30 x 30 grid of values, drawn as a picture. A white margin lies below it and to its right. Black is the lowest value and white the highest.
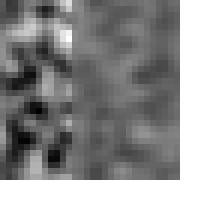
Histogram: heavy tails on both sides. Seam: vertical, 40% of the way across, the right part calmer. Ninth with the highest average: top middle. Mirror symmetry: none.
